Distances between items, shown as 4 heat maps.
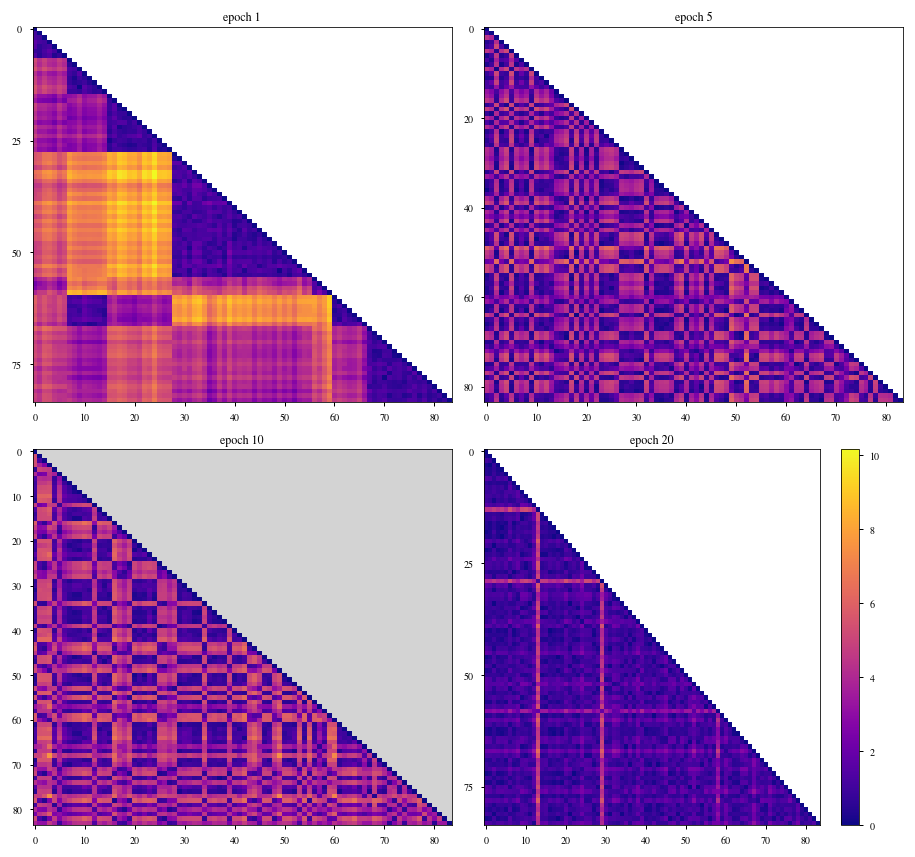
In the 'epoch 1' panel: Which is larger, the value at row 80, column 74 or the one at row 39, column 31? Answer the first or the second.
the second
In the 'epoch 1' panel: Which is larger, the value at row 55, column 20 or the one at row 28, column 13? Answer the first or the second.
the first
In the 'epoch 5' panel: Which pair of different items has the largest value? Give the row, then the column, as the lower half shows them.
52, 49
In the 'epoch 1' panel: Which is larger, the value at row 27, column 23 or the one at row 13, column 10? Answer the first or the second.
the second
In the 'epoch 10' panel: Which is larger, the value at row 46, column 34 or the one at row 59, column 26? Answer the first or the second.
the first
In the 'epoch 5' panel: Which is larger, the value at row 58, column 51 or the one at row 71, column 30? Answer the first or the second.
the first
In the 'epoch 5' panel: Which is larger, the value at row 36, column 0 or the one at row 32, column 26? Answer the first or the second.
the second
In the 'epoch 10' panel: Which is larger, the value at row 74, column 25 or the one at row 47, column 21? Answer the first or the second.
the first
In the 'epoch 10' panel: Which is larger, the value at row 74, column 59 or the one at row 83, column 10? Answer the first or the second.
the second
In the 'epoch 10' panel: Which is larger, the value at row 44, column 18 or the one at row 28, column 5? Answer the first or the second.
the first
